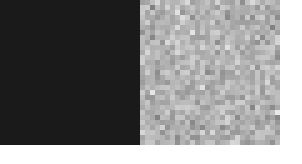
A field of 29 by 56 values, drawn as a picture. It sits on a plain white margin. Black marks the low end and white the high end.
It is made of 1 by 2 panels. Panel 1,1: very low, flat. Panel 1,2: high, fine-grained.
